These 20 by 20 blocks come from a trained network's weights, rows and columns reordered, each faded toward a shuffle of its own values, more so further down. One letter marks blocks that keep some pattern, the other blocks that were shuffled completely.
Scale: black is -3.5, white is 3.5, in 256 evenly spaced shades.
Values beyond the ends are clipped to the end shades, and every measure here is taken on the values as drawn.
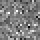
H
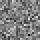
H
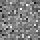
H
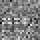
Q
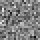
H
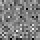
Q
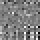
Q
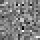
Q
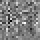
Q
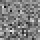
H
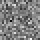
Q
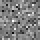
H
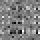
Q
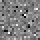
H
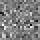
Q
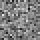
H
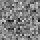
Q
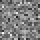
H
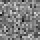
H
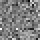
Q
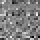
Q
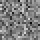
H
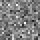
H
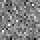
H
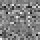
Q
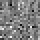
Q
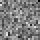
H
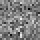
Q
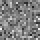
H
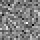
H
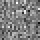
Q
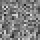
Q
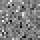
H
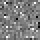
H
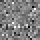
Q
